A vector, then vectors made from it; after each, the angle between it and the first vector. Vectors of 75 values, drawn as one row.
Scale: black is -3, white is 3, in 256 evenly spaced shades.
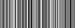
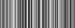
nearly parallel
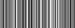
nearly parallel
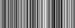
partly opposed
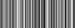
orthogonal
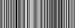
partly opposed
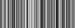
partly opposed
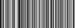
orthogonal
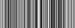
partly opposed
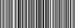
partly aligned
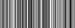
nearly parallel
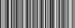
partly opposed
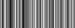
orthogonal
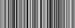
nearly opposite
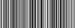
partly opposed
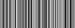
nearly parallel
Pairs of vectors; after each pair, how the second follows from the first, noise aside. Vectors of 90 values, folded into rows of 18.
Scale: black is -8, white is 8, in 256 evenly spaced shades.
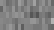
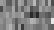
scaled up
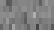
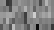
scaled up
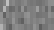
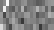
scaled up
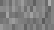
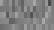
negated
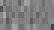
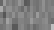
negated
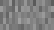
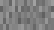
negated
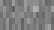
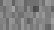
negated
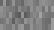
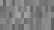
negated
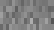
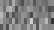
scaled up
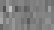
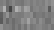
negated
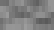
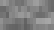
negated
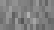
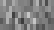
scaled up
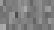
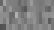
negated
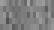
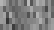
scaled up
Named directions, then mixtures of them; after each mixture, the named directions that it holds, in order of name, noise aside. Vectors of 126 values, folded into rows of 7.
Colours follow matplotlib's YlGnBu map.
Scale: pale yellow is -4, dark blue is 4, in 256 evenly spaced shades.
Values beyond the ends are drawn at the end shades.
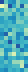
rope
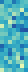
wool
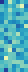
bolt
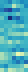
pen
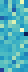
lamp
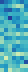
bolt, pen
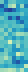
pen, rope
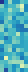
bolt, wool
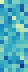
bolt, wool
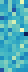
lamp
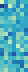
rope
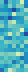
lamp, pen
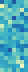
rope, wool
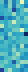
lamp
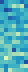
bolt, pen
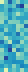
bolt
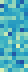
lamp, rope
